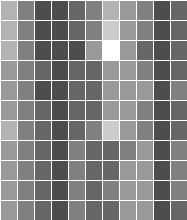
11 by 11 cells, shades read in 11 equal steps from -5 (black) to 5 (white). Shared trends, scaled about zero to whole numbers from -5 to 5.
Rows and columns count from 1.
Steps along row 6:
down down down up same up same down down up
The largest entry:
5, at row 3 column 7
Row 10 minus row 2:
-1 0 1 0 1 -1 -3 0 1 0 1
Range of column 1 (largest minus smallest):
1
